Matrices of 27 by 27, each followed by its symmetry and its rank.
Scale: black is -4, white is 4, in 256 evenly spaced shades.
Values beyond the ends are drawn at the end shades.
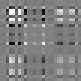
symmetric, rank one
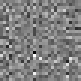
neither, rank five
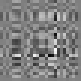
antisymmetric, rank two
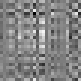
neither, rank two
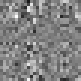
neither, rank five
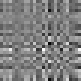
antisymmetric, rank two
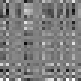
neither, rank two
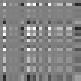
symmetric, rank one
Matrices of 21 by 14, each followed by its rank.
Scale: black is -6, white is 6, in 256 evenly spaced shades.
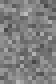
full rank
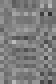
three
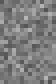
full rank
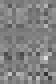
three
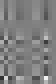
one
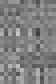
three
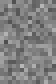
full rank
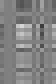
one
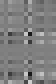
one
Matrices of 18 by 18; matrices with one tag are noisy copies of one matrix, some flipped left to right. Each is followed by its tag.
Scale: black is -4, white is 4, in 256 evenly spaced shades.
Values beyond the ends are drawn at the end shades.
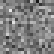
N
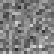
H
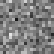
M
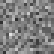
M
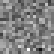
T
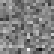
T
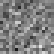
H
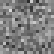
N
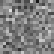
N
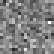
T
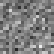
H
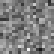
T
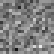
H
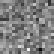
T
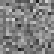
N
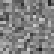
T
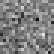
M
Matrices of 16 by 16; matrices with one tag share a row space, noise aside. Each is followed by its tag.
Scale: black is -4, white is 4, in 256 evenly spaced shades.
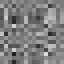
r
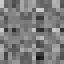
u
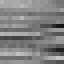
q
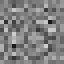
r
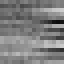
q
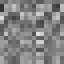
u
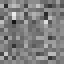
r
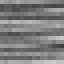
q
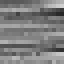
q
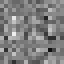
r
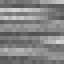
q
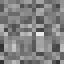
u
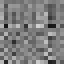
r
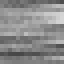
q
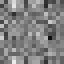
r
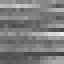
q
